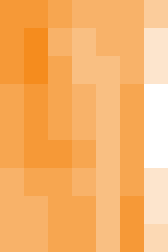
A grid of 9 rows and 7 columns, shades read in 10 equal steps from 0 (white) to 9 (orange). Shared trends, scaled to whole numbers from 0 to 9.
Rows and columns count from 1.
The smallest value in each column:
6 6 6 5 5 6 0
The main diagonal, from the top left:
8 9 7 6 5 7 2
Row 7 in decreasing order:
7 7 7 6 6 5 2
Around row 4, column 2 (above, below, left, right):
9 8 7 7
